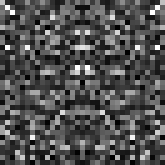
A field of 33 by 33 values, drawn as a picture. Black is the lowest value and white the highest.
There is no seam. It is mirror symmetric from left to right. Overall the values sit about 30% of the way up the scale. No single row or column stands out from its neighbours. There is no overall slope. The grain is fine, like static.
